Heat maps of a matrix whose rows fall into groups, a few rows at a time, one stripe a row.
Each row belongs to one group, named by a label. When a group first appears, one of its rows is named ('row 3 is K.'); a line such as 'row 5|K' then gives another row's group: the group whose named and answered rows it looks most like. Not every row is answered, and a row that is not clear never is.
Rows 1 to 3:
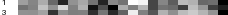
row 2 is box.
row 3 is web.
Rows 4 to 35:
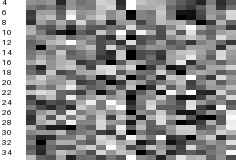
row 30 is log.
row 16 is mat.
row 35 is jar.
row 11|log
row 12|box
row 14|log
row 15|log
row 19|log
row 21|box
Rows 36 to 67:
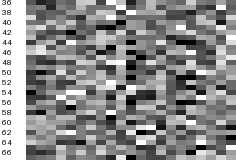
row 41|mat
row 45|mat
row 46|log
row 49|log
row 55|log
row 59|mat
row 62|box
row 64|web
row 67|log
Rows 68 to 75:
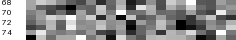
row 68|log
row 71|box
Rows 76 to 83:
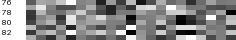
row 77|web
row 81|jar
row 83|jar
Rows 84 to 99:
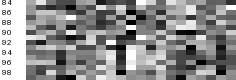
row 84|web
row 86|log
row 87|box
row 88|log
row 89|jar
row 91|web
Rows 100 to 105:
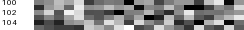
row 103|box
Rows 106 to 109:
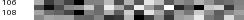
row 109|log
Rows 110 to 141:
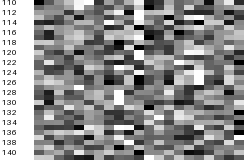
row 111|box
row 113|jar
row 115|log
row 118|mat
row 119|log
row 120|jar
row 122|web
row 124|jar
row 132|web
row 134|web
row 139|mat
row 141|web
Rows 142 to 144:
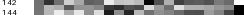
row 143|web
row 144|box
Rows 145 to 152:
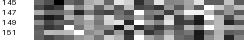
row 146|log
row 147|jar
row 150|log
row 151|box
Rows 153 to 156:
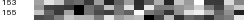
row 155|jar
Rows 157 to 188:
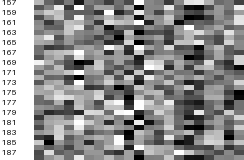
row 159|mat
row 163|log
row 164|mat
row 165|log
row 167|box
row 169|web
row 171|box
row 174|mat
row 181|box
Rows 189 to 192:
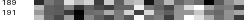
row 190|jar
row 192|jar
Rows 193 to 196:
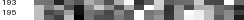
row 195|jar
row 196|jar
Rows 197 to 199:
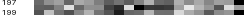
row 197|web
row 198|log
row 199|web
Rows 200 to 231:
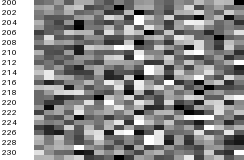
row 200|web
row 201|mat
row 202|log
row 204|jar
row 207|web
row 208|log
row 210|jar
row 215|log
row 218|box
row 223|jar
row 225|log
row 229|box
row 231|mat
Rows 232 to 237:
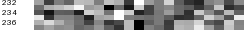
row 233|box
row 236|log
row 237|log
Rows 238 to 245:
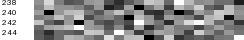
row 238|web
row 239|log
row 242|jar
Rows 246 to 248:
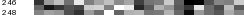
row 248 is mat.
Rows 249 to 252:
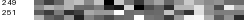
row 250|log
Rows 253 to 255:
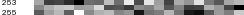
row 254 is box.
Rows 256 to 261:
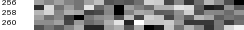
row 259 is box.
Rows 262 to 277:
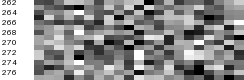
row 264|box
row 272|jar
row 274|box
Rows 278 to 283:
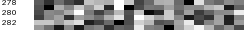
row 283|jar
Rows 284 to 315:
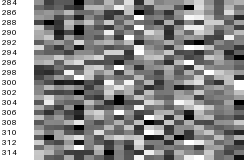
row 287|jar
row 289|jar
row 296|mat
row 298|log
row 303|mat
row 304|web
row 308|box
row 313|box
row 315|jar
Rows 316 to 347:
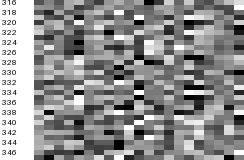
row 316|box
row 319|jar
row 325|web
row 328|box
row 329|mat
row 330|box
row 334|jar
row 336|box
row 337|mat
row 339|web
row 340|jar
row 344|mat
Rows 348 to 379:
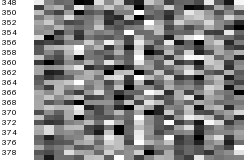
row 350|jar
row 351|log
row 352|web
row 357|box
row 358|box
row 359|jar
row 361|mat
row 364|box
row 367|mat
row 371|jar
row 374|mat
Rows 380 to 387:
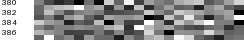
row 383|box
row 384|web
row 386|web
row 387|web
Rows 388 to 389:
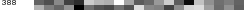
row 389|jar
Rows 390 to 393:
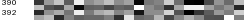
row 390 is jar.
